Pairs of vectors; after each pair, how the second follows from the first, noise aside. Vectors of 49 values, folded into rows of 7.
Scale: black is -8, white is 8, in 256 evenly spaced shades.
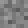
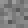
copied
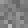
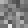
scaled up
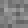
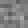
reversed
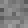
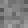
copied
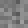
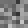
scaled up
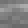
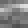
scaled up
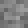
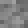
wrapped around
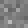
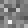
scaled up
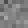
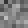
scaled up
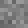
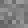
copied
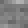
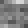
scaled up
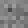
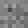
copied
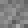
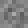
wrapped around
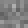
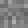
reversed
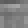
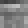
scaled up
